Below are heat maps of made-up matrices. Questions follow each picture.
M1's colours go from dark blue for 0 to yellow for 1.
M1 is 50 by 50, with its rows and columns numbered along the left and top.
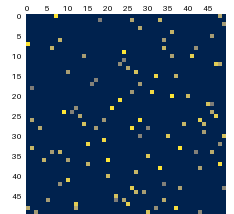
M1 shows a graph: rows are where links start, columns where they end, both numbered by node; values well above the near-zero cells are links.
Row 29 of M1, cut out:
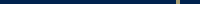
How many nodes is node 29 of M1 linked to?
1
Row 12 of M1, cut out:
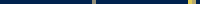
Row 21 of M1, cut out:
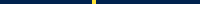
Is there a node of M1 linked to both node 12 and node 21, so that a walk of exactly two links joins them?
yes
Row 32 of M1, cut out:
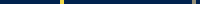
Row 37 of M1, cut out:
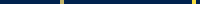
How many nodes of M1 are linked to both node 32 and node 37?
2
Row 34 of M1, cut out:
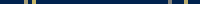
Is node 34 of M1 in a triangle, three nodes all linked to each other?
yes
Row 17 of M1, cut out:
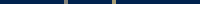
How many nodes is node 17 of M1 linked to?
2
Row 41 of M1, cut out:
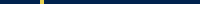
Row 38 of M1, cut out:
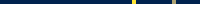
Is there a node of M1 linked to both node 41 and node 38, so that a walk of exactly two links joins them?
no
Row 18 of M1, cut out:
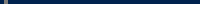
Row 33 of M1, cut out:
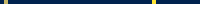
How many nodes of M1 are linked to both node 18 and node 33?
1
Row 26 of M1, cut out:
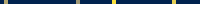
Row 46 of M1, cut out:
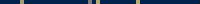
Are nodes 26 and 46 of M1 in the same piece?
no
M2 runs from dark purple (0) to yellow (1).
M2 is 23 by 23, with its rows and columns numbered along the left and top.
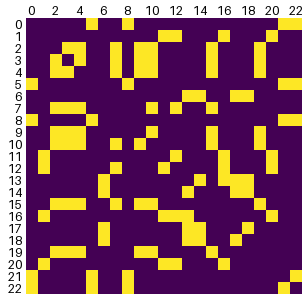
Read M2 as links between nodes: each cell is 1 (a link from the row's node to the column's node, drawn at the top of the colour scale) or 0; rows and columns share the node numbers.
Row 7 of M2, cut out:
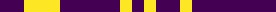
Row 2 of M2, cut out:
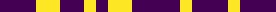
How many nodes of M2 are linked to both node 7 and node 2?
4
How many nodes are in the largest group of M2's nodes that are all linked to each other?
7
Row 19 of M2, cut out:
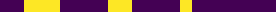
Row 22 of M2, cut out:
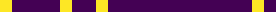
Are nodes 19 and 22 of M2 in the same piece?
no
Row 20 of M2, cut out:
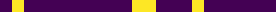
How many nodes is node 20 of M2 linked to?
4
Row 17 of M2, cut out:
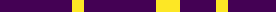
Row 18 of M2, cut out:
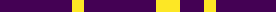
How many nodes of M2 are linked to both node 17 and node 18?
3
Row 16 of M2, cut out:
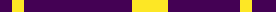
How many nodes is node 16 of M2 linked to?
5
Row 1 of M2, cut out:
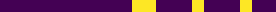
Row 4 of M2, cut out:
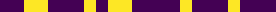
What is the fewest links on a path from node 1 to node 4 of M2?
3
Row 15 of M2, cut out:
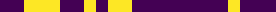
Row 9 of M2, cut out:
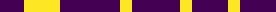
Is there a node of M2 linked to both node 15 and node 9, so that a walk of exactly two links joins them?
yes
